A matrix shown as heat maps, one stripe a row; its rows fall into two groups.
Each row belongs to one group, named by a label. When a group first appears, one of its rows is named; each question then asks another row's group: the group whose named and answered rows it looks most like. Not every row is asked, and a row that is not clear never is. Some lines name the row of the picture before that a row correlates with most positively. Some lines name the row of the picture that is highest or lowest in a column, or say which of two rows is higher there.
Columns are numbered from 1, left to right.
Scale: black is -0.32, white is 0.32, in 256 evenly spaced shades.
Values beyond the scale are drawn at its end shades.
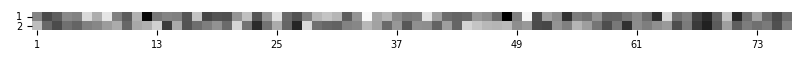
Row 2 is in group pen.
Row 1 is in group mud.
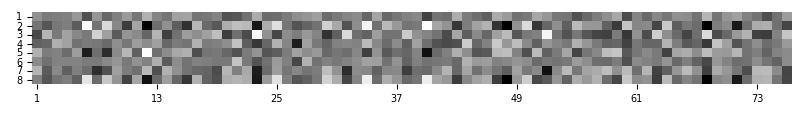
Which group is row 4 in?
pen
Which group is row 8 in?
mud
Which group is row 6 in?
pen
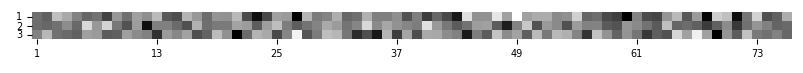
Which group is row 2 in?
mud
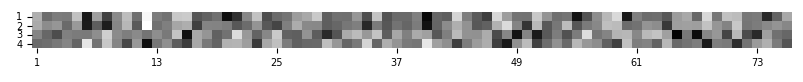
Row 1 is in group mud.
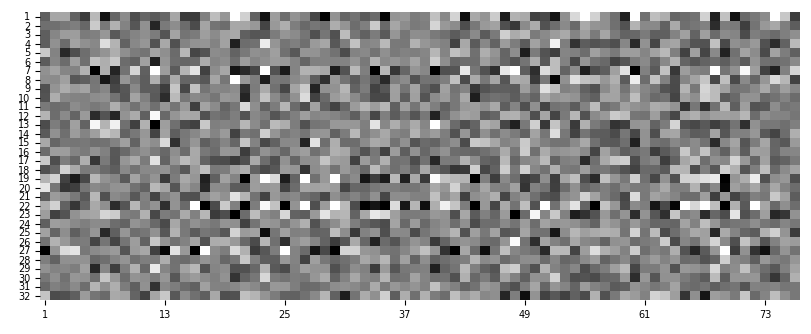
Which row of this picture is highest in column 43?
7
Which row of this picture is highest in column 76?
7
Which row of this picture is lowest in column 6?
7
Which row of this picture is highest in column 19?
22
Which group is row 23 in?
mud
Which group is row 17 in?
mud
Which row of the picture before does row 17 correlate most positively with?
1
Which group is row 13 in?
mud
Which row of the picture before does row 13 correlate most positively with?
4
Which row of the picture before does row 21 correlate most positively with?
4
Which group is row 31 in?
mud
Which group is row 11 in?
pen
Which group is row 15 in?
pen
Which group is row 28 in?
pen
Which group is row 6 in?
mud
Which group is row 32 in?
pen
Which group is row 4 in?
mud
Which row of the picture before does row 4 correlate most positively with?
1
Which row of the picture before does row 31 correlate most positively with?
4
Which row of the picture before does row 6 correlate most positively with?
4
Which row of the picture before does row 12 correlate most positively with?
2
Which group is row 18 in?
pen
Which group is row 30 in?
mud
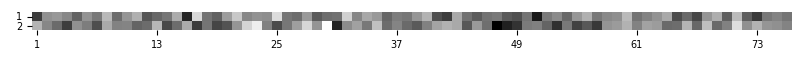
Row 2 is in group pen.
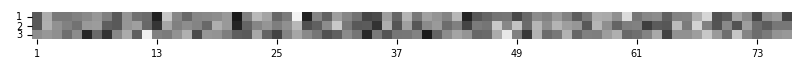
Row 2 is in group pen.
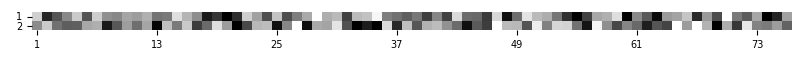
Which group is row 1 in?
mud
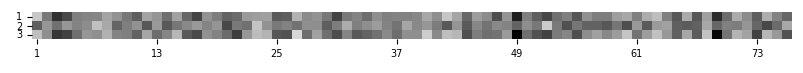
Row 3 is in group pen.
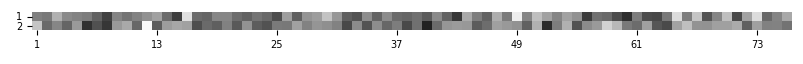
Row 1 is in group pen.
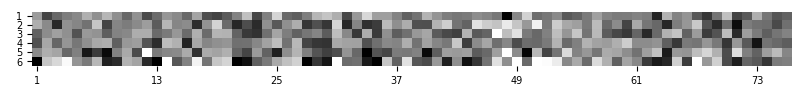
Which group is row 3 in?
pen
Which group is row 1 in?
mud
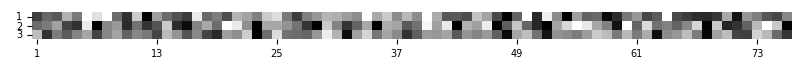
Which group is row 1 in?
mud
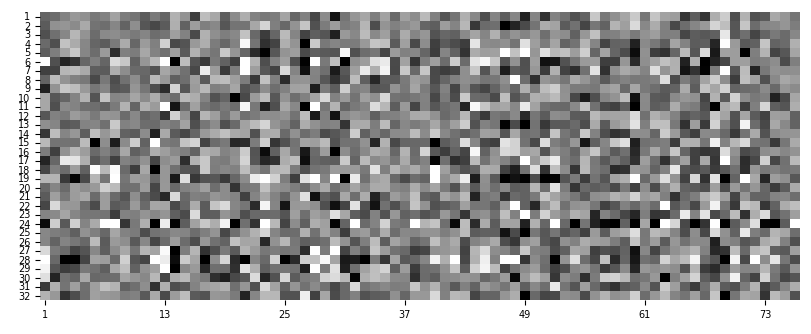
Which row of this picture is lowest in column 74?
24
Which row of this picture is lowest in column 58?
24
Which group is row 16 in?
pen
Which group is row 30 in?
mud
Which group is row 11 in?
pen
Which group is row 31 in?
mud
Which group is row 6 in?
pen
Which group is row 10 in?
mud
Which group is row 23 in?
pen
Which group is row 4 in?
pen
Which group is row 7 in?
pen
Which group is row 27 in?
pen
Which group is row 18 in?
mud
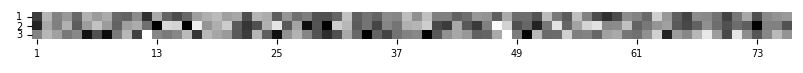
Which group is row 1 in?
mud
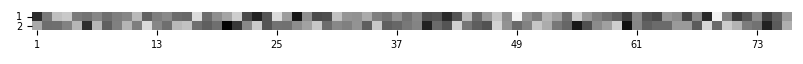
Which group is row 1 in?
pen
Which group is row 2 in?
mud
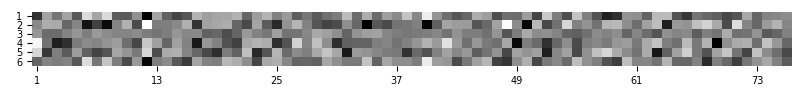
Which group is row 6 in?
mud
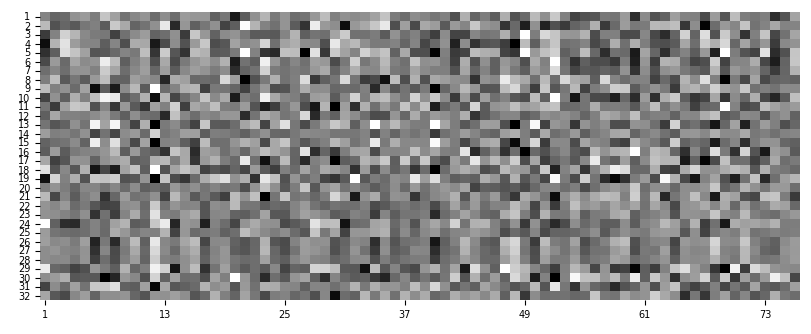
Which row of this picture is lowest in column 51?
2
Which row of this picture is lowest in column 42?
4
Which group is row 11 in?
pen
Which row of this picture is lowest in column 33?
29
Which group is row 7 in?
mud
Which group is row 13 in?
mud
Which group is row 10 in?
mud
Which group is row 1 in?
mud
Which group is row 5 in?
pen
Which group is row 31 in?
mud
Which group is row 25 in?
pen
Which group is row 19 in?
mud
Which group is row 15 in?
mud
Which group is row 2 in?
pen
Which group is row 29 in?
pen
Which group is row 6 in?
mud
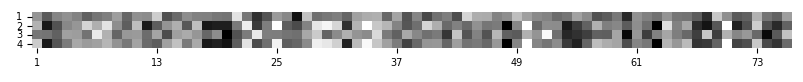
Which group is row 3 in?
mud
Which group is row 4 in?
mud
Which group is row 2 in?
mud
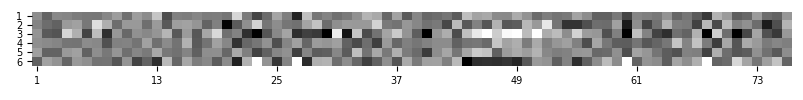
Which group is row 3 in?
pen
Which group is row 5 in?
pen
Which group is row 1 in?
pen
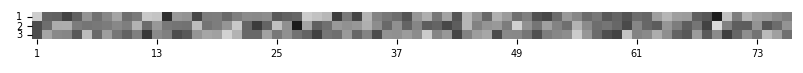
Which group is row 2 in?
pen
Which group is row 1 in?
pen
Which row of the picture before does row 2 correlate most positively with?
1
